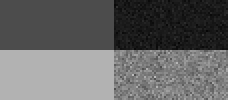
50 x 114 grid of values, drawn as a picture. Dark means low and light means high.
It is made of 2 by 2 panels. Panel 1,1: low, flat. Panel 1,2: very low, fine-grained, faint in contrast. Panel 2,1: high, flat. Panel 2,2: middling, fine-grained.
